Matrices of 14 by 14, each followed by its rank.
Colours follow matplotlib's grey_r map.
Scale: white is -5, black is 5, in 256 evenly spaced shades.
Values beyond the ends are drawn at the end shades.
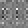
two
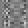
two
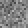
full rank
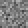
full rank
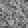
full rank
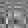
two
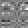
two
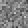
full rank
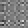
two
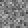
full rank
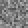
full rank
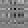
two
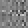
two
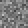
full rank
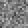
full rank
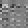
two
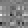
two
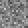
full rank
